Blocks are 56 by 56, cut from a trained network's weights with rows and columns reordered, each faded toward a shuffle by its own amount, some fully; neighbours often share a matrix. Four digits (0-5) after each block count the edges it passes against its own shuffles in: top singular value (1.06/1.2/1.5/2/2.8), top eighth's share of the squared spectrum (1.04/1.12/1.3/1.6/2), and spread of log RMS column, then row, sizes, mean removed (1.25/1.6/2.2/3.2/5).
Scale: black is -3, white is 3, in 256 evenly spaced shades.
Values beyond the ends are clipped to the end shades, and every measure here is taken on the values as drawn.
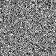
1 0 0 0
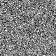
1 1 0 0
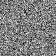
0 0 0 0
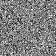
1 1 0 0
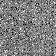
1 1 0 1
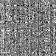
3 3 0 2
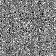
1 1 0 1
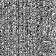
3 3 0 2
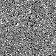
0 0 0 0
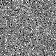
0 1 0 0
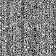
3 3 0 2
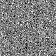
0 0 0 0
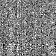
2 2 0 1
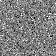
0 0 0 0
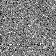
2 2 0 1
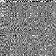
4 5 2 3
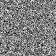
0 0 0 0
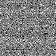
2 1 1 0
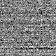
3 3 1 1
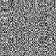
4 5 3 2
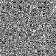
2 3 1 1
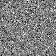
1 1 0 0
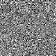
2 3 1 2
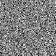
2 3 1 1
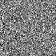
3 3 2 1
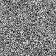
1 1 0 0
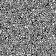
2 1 0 0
